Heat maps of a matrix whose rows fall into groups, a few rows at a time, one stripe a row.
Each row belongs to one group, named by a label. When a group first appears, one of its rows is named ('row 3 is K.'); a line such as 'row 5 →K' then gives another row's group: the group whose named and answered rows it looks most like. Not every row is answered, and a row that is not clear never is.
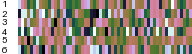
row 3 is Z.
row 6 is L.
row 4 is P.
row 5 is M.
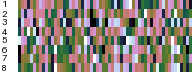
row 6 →P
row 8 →P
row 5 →M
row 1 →M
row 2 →Z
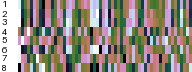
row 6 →L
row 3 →L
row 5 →Z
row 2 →L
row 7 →M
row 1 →L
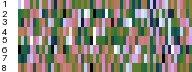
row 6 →P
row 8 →M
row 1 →Z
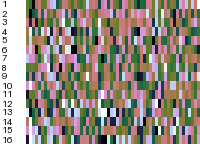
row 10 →Z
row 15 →Z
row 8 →P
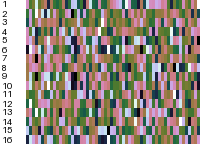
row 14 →P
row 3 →P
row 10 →M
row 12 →P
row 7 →M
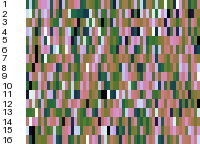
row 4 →M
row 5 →M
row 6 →M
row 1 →P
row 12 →L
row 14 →Z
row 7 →M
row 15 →L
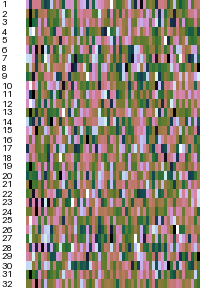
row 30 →M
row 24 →M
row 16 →L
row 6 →M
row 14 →L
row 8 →M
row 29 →L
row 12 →Z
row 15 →M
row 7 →M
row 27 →P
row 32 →M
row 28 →M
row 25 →Z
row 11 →L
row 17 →P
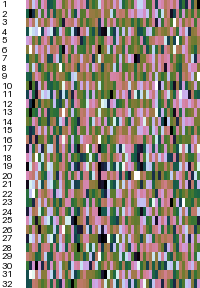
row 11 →P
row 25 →M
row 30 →M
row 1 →L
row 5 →P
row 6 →Z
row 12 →L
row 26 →P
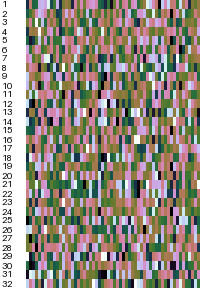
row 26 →P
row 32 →M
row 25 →P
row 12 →L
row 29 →L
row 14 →L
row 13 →M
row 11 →Z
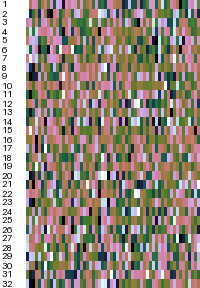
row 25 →Z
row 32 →L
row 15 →Z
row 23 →L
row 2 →L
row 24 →M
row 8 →L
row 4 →Z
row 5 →Z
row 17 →M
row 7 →Z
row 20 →L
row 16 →M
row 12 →M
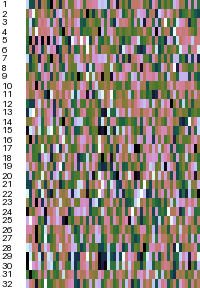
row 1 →L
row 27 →M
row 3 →P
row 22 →L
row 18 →P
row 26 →M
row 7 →L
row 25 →Z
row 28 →P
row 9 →P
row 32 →M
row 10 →M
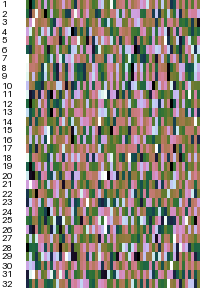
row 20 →L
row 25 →P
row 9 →M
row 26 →L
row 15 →P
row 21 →Z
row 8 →M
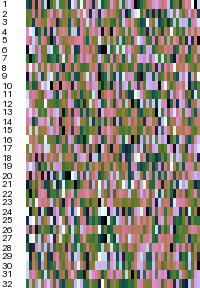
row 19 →Z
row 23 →Z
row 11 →M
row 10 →P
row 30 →L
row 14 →P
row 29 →L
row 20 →M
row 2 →M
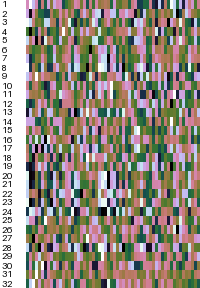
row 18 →L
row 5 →M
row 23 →L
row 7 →L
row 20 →L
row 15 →M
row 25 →M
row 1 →Z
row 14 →Z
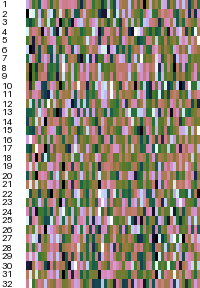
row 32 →P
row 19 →Z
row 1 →P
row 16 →Z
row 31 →Z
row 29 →Z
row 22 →L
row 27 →Z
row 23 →P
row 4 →M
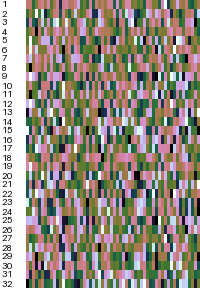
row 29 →M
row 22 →Z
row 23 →L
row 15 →L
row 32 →P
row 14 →P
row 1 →P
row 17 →Z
